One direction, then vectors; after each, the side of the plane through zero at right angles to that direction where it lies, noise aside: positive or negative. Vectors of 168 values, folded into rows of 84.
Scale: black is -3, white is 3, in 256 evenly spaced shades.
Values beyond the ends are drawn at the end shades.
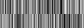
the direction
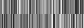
negative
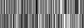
negative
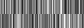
negative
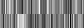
negative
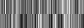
negative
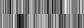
positive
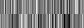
positive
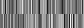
positive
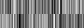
positive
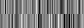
positive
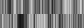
positive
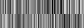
positive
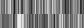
negative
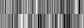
positive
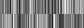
positive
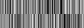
positive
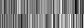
negative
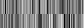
positive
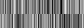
positive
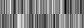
negative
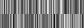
negative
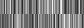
negative
